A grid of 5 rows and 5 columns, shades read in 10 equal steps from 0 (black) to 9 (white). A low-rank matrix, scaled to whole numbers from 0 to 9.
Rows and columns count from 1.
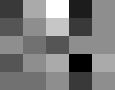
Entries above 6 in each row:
1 1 0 0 0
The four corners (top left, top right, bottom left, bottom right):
2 5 4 5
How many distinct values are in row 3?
3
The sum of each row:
23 22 22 20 20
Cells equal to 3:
3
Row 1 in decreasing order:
9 6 5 2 1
